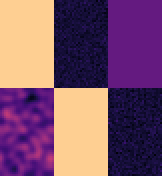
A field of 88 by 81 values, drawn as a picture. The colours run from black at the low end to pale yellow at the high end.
The table splits into 2 rows of 3 panels. Panel 1,1: very high, flat. Panel 1,2: very low, fine-grained, faint in contrast. Panel 1,3: low, flat. Panel 2,1: low, blotchy. Panel 2,2: very high, flat. Panel 2,3: very low, fine-grained, faint in contrast.
